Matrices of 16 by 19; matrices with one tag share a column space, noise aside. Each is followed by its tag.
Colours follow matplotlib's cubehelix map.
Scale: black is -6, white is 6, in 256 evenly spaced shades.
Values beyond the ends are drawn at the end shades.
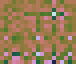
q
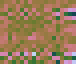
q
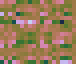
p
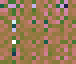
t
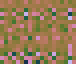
q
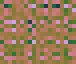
t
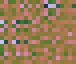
t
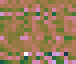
q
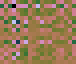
t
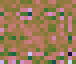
q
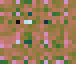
p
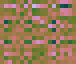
t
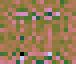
q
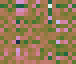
t
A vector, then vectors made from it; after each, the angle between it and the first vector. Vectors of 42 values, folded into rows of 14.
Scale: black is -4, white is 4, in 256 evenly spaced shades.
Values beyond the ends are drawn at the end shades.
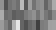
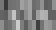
partly aligned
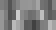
partly aligned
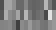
partly opposed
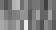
orthogonal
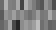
nearly opposite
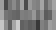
nearly parallel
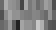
nearly opposite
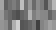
nearly parallel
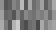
nearly parallel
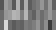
partly opposed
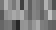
nearly opposite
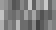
partly aligned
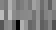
partly opposed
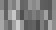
partly aligned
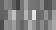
orthogonal
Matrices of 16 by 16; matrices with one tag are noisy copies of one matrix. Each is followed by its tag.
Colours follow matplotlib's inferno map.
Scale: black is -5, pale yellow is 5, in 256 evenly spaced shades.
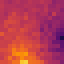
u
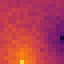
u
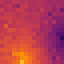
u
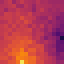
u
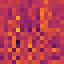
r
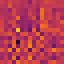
r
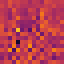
r
